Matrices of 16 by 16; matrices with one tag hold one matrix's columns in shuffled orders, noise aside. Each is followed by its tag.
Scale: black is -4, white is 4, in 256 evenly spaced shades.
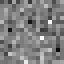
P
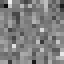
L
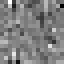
L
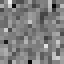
L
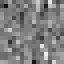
L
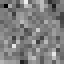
L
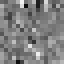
L
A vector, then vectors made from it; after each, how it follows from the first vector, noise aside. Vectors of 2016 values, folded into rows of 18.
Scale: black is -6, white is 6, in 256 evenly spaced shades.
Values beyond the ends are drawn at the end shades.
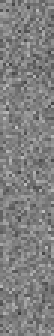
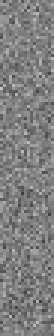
wrapped around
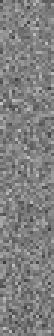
wrapped around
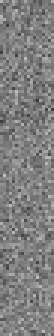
wrapped around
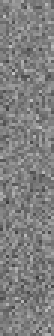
wrapped around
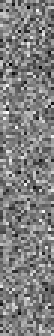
scaled up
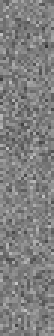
wrapped around
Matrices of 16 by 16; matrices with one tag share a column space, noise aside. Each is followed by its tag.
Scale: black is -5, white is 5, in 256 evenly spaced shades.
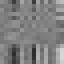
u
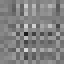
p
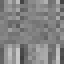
u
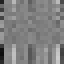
u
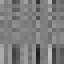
u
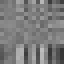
u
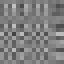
p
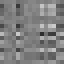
p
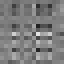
p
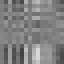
u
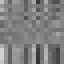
u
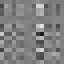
p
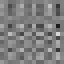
p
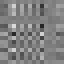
p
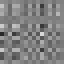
p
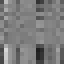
u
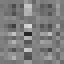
p
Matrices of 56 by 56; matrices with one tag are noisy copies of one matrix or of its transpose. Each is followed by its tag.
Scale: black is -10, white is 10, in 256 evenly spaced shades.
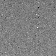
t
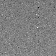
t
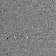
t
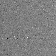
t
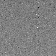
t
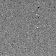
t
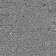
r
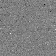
r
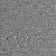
t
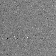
t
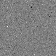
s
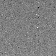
t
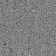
r
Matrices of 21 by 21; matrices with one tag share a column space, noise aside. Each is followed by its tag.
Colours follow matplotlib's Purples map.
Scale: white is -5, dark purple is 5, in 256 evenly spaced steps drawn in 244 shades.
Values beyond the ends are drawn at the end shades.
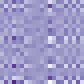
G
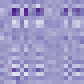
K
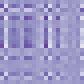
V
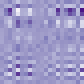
K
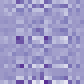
G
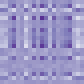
V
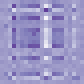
V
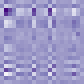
K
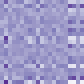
G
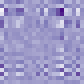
K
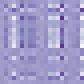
V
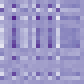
V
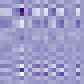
K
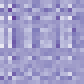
V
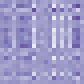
V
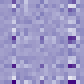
G
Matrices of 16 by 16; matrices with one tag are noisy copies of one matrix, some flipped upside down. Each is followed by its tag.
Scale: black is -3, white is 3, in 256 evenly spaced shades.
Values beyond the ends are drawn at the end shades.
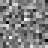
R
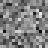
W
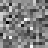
R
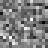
R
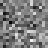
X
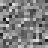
R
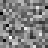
R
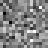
X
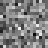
W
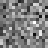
W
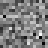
W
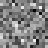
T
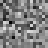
X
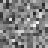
W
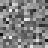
R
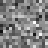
W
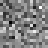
X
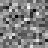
R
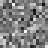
T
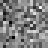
X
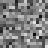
W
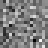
X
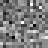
X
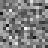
R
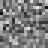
R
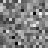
W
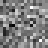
X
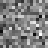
W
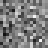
X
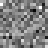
T
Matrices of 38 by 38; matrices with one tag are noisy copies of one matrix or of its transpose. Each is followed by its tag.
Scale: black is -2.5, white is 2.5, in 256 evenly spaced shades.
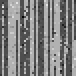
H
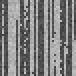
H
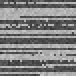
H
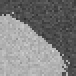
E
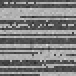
H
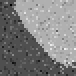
E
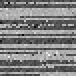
H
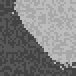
E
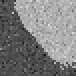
E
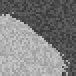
E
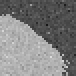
E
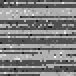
H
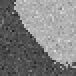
E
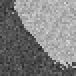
E
